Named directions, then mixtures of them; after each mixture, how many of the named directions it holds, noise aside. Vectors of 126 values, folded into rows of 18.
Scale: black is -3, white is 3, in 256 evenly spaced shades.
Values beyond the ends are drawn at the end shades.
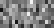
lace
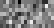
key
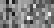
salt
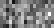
two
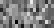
one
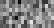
one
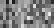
one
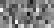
one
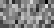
three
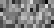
three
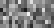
two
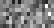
two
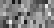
two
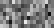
two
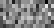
three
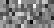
two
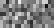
one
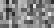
one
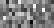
three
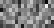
two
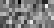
one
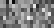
two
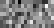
one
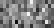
one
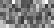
three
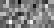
one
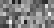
two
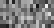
three
